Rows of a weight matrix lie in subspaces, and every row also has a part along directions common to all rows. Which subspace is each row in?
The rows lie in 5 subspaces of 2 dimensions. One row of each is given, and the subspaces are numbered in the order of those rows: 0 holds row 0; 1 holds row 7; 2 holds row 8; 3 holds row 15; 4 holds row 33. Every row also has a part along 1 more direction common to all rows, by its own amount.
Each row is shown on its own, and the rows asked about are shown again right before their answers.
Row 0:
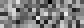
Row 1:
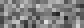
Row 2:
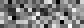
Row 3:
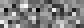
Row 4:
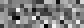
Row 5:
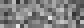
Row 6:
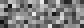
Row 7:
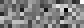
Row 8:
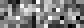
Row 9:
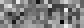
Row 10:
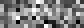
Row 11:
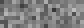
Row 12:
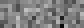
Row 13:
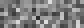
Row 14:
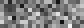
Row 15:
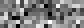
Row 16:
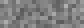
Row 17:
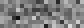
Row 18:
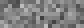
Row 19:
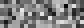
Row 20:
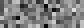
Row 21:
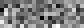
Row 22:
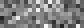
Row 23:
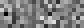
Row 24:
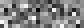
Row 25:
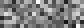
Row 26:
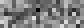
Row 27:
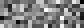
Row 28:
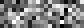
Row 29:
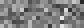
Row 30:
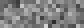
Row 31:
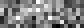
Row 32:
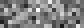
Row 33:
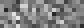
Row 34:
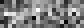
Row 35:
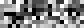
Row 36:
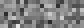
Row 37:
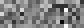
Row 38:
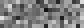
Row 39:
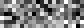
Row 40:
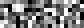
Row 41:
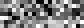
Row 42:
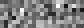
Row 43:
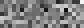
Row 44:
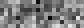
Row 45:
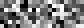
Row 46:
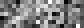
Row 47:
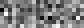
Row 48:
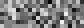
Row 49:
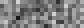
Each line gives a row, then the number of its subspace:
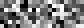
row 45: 4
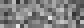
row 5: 3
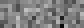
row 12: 1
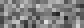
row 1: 0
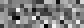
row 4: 0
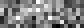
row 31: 2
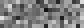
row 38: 1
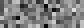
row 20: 4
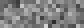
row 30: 2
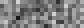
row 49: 3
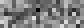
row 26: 4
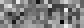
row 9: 1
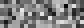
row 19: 3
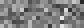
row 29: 1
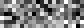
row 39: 3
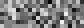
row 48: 0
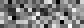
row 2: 0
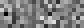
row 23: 2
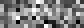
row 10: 0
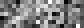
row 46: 0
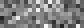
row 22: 4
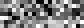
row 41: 3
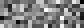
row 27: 1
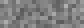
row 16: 3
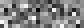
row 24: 4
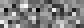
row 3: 4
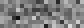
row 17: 0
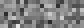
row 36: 3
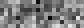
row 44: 2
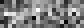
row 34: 4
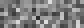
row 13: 0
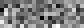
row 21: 2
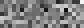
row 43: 1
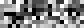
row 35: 4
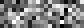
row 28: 1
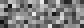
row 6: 2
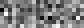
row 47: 2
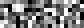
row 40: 1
